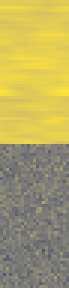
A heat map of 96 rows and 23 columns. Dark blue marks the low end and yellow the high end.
The table splits into 2 rows of 1 panel. Panel 1,1: very high, streaked across, faint in contrast. Panel 2,1: middling, fine-grained.
